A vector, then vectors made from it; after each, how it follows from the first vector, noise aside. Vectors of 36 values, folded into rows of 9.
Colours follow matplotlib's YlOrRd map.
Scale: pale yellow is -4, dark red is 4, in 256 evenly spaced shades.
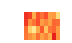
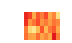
copied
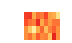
copied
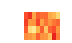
copied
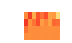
partly zeroed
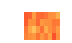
shrunk
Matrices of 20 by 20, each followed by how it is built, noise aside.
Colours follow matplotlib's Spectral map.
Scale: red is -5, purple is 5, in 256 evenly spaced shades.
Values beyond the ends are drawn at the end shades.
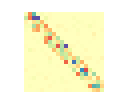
banded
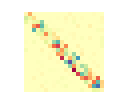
banded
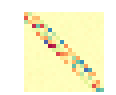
banded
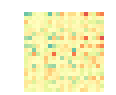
low rank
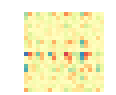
low rank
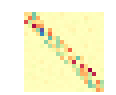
banded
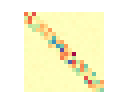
banded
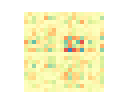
low rank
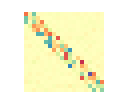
banded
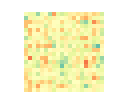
low rank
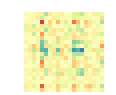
low rank
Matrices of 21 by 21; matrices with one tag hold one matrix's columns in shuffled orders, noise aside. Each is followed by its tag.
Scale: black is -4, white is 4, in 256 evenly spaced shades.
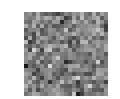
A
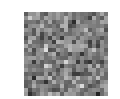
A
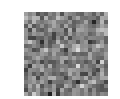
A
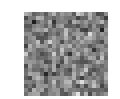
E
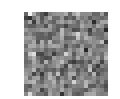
E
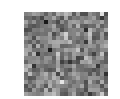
E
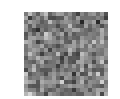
E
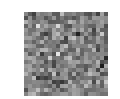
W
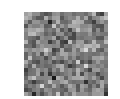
A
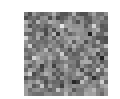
W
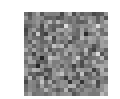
W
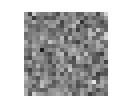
E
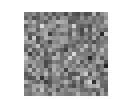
W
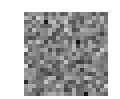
A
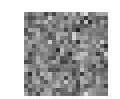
E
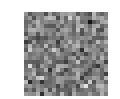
A
